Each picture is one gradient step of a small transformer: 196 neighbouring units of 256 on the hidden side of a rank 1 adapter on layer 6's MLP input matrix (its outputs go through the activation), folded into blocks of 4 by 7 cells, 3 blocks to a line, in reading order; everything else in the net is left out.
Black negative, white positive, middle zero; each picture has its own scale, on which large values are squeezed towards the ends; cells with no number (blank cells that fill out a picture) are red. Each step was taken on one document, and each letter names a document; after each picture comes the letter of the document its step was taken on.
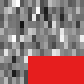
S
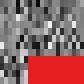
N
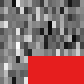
S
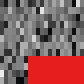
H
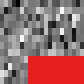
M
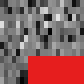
H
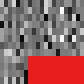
M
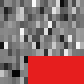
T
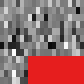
S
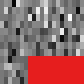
S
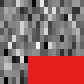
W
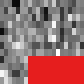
N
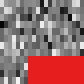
M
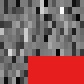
H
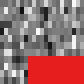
W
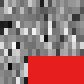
M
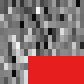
S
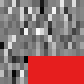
W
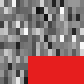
M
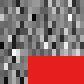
S
